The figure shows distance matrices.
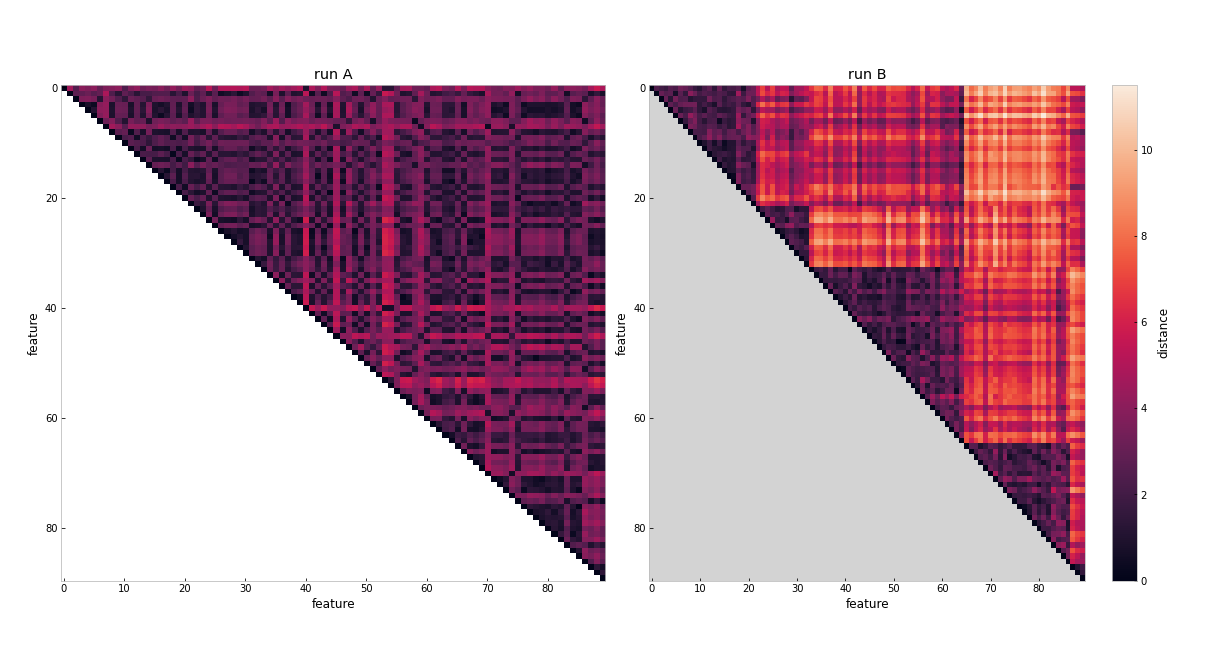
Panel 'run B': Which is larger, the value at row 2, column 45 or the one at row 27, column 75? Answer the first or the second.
the second
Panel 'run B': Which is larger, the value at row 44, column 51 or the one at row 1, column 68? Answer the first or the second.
the second
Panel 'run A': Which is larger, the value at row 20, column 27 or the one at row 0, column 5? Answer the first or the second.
the second
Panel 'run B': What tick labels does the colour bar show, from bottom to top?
0, 2, 4, 6, 8, 10
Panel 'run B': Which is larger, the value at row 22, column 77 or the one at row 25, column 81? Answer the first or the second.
the second
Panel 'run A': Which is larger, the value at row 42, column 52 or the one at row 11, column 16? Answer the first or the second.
the first
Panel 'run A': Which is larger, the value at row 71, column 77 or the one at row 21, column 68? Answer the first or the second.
the second
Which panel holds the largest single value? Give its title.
run B
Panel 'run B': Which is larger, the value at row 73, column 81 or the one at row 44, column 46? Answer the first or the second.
the first
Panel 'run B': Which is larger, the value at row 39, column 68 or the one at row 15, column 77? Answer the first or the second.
the second
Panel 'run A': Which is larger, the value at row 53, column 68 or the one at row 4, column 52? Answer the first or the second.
the first
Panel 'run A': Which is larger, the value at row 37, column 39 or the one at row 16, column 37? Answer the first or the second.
the first
